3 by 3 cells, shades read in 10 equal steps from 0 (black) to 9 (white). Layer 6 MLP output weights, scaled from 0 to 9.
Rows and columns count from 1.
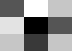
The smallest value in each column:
3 0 3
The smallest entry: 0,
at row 2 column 2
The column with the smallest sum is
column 2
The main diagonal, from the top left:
3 0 7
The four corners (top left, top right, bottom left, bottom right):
3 7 7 7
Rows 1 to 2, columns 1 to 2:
3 9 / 8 0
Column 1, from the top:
3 8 7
